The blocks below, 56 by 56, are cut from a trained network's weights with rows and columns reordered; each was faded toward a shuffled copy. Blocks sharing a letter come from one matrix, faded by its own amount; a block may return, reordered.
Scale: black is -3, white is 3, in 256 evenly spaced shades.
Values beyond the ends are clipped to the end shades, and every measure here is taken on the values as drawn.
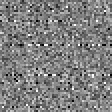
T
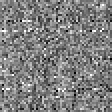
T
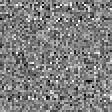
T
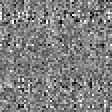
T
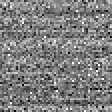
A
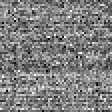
A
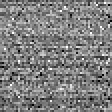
A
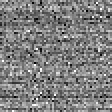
A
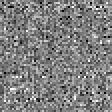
T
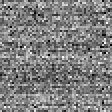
A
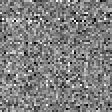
T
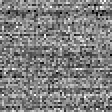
A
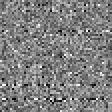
T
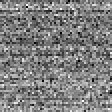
A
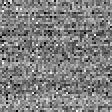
A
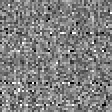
T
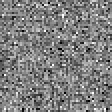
T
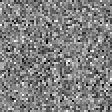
T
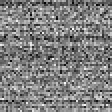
A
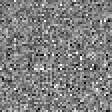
T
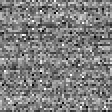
A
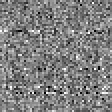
T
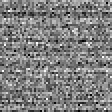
A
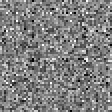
T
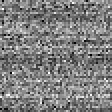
A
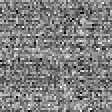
A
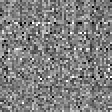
T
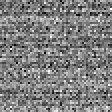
A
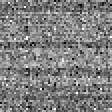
A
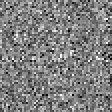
T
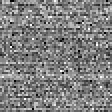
A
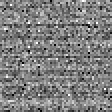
A
